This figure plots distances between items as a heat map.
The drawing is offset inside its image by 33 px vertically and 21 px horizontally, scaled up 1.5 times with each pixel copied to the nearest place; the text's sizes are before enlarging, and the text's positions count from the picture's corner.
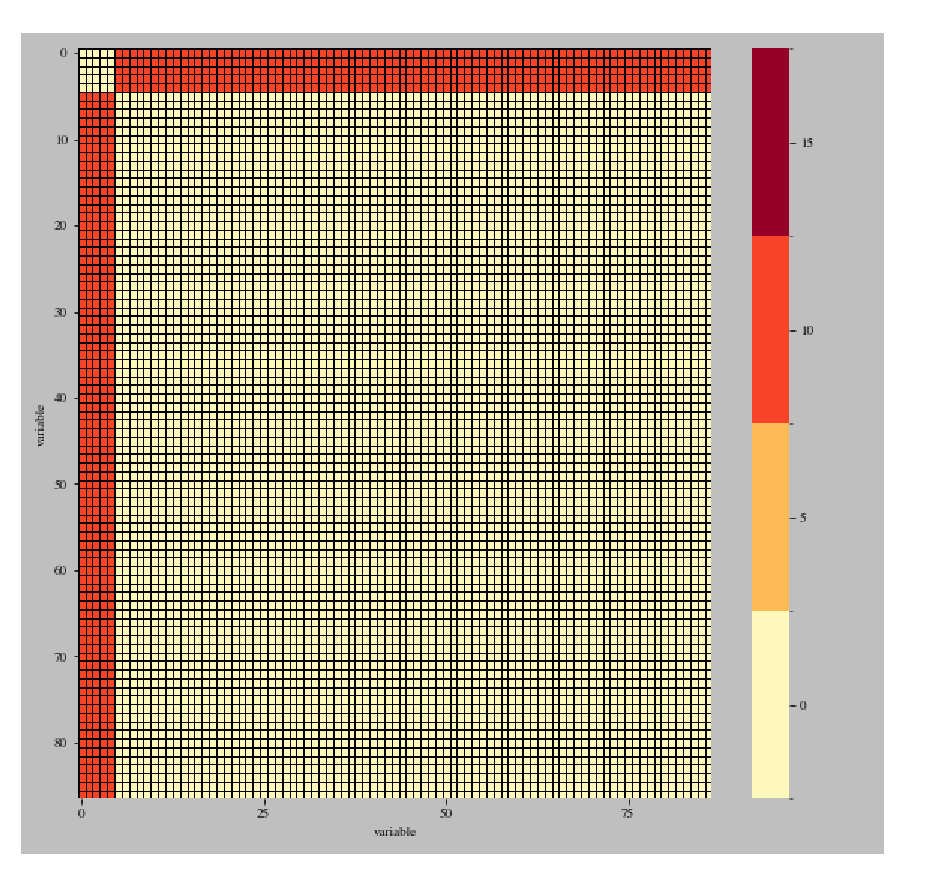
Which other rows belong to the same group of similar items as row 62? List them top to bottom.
5, 6, 7, 8, 9, 10, 11, 12, 13, 14, 15, 16, 17, 18, 19, 20, 21, 22, 23, 24, 25, 26, 27, 28, 29, 30, 31, 32, 33, 34, 35, 36, 37, 38, 39, 40, 41, 42, 43, 44, 45, 46, 47, 48, 49, 50, 51, 52, 53, 54, 55, 56, 57, 58, 59, 60, 61, 63, 64, 65, 66, 67, 68, 69, 70, 71, 72, 73, 74, 75, 76, 77, 78, 79, 80, 81, 82, 83, 84, 85, 86
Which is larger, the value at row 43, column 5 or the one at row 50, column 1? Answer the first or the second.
the second
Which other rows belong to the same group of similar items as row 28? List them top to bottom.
5, 6, 7, 8, 9, 10, 11, 12, 13, 14, 15, 16, 17, 18, 19, 20, 21, 22, 23, 24, 25, 26, 27, 29, 30, 31, 32, 33, 34, 35, 36, 37, 38, 39, 40, 41, 42, 43, 44, 45, 46, 47, 48, 49, 50, 51, 52, 53, 54, 55, 56, 57, 58, 59, 60, 61, 62, 63, 64, 65, 66, 67, 68, 69, 70, 71, 72, 73, 74, 75, 76, 77, 78, 79, 80, 81, 82, 83, 84, 85, 86
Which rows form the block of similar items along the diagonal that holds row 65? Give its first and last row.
5 to 86
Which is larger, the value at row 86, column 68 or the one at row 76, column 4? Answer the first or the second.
the second
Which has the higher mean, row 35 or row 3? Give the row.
3
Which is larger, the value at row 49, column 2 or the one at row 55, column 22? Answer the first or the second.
the first
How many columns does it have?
87
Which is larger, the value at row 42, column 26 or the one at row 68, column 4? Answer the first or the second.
the second
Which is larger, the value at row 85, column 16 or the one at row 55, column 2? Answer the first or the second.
the second
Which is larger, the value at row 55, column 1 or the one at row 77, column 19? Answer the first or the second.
the first
